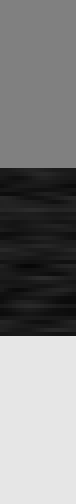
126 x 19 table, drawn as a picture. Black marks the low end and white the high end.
The table splits into 3 rows of 1 panel. Panel 1,1: middling, flat. Panel 2,1: very low, streaked across, faint in contrast. Panel 3,1: very high, flat.
